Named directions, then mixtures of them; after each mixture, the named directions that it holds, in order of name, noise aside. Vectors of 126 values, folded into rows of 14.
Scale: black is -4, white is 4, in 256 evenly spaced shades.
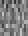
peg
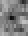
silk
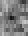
silk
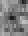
silk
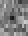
peg, silk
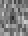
peg, silk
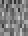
peg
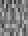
peg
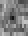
peg, silk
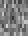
peg, silk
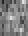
peg, silk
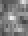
silk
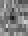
peg, silk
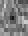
peg, silk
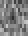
peg, silk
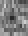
peg, silk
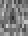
peg, silk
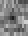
peg, silk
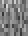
peg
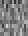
peg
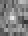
peg, silk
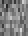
peg, silk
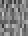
peg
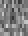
peg, silk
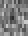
peg, silk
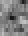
silk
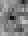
silk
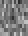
peg, silk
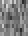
peg, silk
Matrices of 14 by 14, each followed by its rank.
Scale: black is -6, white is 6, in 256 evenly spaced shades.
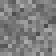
full rank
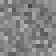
full rank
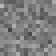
full rank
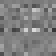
two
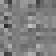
two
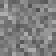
full rank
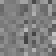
two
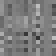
two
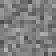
full rank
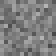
full rank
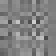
two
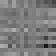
two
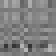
two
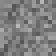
full rank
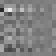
two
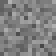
full rank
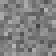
full rank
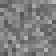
full rank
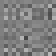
two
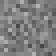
full rank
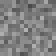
full rank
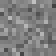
full rank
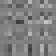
two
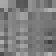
two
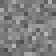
full rank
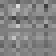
two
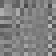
two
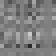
two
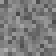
full rank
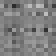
two
